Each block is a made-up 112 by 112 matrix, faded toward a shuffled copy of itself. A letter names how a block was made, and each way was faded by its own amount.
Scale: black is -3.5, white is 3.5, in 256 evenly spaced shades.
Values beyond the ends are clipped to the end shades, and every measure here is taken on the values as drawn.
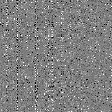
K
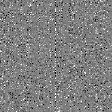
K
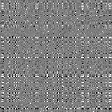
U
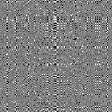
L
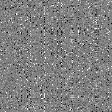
K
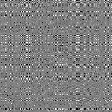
U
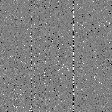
K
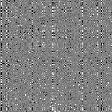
L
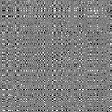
U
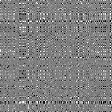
U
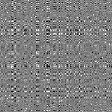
U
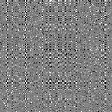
L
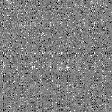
K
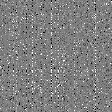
K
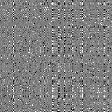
L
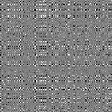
U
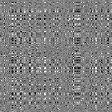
U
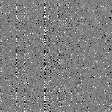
K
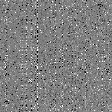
K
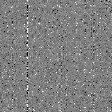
K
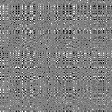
U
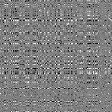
U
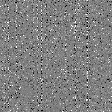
K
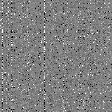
K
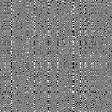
L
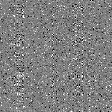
K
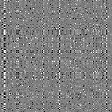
L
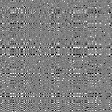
U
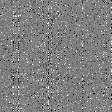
K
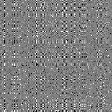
L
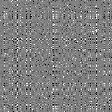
L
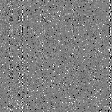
K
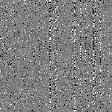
K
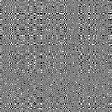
U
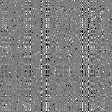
L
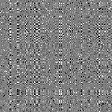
L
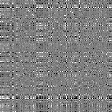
U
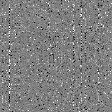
K
